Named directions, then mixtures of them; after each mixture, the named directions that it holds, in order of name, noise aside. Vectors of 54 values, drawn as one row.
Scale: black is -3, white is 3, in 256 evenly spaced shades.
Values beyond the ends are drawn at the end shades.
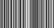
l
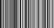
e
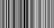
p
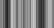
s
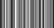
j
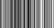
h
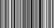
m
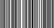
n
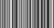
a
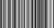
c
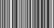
a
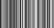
e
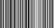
a, e, l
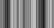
s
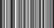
j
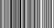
h, l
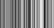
h, m, n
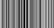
e, p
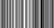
h, m, p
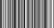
c, h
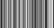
c, l
